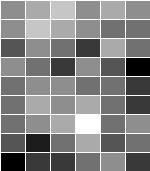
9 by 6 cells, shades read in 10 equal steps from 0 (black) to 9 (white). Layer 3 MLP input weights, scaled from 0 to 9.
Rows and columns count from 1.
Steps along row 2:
up down down down same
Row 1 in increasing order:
5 5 5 6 6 7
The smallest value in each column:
0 1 2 2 3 0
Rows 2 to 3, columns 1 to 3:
5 7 6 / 3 5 4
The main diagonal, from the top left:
5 7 4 5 4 2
